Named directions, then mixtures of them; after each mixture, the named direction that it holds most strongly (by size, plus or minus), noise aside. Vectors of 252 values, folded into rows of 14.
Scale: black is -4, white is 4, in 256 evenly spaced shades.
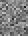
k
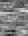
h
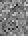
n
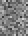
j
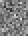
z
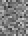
j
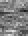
h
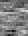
h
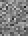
k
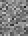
k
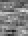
h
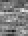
h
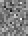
z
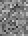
n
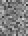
j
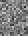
k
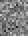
n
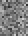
j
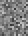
j
